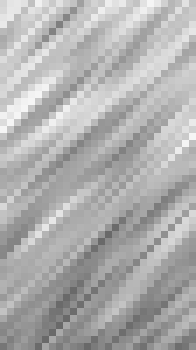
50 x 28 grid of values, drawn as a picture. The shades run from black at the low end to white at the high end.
The grain runs diagonally up to the right. The values follow a bell shape. The ninth with the lowest average is the bottom middle. Values rise toward the top.
